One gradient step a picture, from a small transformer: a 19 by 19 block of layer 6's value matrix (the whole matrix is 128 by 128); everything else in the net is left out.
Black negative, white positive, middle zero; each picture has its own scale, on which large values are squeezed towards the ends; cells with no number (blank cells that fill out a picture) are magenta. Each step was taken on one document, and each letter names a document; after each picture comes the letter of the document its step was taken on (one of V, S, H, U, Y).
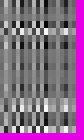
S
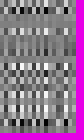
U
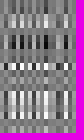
U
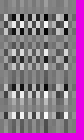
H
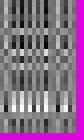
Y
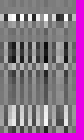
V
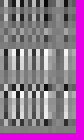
H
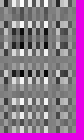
Y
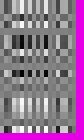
Y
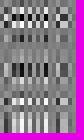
Y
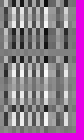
H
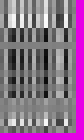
V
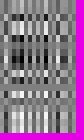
Y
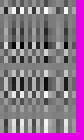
H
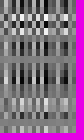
S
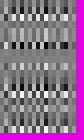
S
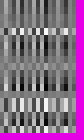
S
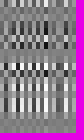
U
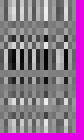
V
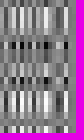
H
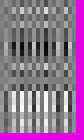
U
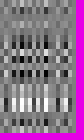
Y
